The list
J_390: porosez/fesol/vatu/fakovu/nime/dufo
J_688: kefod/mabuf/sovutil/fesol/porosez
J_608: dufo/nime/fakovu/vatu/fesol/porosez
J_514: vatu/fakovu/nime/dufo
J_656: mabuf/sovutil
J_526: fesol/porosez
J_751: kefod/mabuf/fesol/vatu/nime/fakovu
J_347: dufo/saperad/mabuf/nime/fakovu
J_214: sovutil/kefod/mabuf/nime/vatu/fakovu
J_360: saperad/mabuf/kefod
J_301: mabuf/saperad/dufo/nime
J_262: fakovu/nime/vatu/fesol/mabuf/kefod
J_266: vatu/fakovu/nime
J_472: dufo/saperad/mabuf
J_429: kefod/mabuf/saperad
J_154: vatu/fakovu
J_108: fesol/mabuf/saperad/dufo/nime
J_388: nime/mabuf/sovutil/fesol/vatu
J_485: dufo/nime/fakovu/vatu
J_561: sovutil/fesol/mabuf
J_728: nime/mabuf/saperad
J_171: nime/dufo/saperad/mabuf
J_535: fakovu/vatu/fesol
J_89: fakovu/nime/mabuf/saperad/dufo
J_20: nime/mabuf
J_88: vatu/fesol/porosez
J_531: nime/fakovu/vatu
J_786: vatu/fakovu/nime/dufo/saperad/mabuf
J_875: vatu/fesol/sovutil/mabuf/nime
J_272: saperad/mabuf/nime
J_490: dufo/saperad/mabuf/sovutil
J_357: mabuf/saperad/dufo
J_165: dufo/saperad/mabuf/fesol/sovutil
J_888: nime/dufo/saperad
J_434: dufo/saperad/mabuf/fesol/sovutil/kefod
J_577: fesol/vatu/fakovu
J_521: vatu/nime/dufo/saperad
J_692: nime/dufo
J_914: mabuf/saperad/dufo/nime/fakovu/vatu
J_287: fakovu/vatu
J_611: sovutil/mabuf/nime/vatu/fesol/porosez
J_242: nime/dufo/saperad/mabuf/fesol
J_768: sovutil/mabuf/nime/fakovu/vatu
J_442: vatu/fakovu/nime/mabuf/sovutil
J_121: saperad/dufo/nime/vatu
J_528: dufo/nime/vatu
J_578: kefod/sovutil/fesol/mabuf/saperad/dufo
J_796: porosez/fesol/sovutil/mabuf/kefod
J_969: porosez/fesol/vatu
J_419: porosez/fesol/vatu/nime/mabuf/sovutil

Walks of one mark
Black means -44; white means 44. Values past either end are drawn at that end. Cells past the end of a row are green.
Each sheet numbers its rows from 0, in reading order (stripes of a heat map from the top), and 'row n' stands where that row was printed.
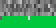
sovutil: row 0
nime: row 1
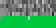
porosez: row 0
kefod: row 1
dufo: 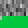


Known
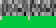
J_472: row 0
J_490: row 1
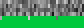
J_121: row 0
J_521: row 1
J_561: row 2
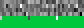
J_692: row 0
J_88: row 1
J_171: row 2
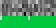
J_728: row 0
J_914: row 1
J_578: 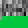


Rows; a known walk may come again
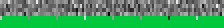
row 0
J_914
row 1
J_287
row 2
J_688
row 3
J_728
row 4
J_419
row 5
J_531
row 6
J_969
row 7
J_514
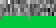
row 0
J_577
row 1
J_242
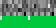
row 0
J_472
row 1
J_888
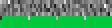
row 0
J_535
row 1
J_442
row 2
J_485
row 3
J_692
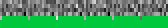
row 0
J_357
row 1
J_121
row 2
J_272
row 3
J_578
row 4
J_875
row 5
J_561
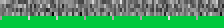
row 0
J_608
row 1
J_171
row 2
J_521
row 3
J_528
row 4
J_768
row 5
J_434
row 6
J_266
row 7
J_490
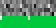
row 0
J_347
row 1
J_108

